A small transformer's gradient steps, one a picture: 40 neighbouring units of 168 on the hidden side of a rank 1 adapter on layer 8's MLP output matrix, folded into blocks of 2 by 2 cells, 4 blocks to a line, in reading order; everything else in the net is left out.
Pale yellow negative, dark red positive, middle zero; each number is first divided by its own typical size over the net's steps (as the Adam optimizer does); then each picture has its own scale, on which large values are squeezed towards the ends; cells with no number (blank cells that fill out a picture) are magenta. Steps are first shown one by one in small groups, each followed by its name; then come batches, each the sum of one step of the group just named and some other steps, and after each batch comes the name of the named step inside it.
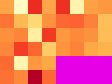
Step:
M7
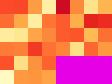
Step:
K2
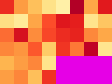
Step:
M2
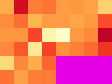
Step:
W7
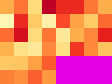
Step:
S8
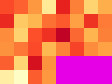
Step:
K2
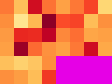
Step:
M2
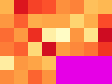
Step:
W7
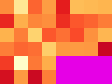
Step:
M7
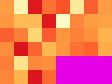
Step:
M7
